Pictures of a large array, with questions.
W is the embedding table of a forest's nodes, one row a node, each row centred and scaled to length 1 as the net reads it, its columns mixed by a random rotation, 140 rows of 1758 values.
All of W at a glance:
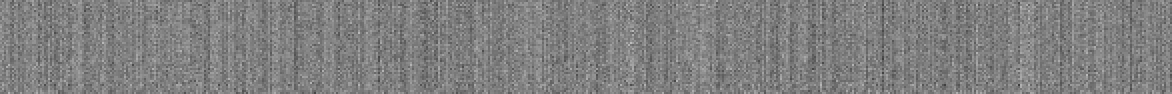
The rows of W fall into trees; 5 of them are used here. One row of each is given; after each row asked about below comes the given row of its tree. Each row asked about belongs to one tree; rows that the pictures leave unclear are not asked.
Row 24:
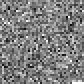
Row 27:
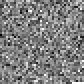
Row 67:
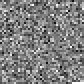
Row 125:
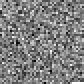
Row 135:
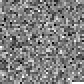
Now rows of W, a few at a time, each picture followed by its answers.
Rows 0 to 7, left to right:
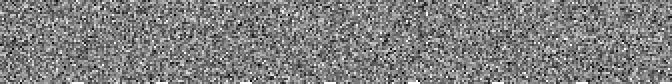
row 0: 135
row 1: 67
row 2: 24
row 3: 27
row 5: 27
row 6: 24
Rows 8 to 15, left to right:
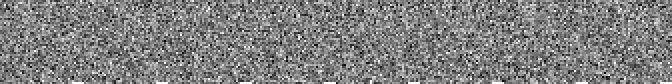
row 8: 24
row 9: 27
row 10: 125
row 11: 125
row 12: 27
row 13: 24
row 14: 24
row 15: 27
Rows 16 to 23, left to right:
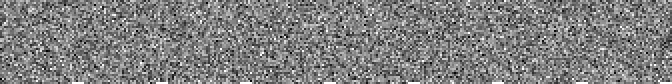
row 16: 27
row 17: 67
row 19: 125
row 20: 27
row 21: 24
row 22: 135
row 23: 27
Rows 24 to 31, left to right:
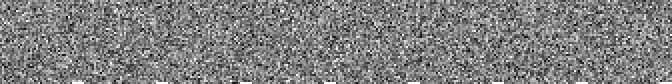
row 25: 27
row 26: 27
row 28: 67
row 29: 27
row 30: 24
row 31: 135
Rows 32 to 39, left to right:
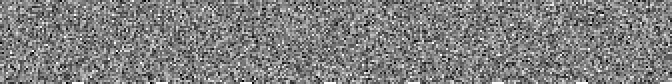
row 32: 67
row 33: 67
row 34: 125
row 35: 27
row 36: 27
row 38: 24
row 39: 135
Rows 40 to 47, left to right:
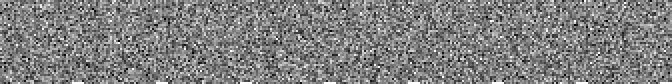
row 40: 24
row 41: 24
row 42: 27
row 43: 125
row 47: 125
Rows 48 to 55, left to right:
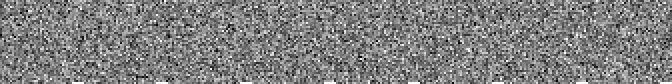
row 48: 27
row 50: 27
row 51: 24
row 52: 24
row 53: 135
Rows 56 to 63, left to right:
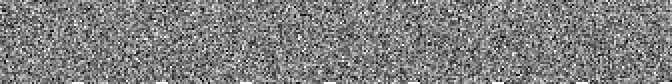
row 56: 135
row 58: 24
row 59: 125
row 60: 24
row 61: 27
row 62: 125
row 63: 125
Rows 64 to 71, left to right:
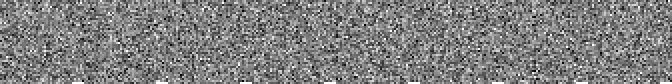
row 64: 24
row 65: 24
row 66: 125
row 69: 24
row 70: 27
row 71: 24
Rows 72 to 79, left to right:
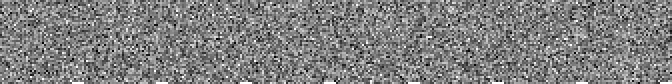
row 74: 125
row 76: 27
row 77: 27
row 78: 24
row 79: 27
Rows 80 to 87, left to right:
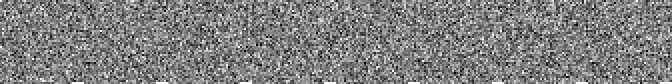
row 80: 125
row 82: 67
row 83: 27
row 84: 67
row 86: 24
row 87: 24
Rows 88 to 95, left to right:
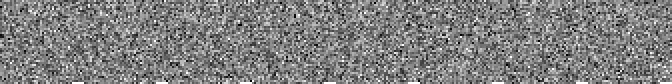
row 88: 27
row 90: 24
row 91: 125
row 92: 24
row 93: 135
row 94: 24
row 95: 27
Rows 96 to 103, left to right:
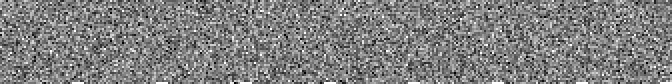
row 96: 125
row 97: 135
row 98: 67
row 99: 125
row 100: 125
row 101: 24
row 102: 24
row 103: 27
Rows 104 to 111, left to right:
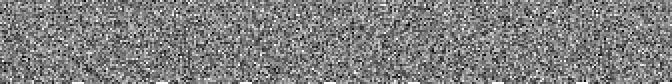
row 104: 24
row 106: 125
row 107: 125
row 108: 24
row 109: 24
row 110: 27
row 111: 125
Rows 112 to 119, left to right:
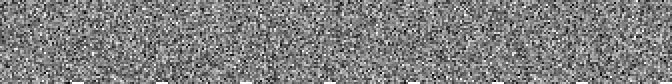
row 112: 27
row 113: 125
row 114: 24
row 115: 125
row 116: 27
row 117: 125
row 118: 125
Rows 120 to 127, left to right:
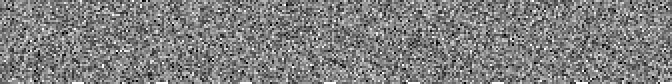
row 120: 24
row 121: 67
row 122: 24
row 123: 67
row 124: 27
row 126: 27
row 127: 27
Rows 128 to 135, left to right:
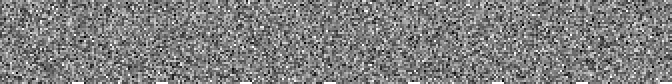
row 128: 27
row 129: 27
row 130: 24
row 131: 125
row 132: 27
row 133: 24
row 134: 67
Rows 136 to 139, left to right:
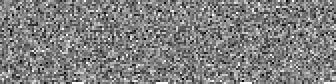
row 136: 67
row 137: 125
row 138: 125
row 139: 135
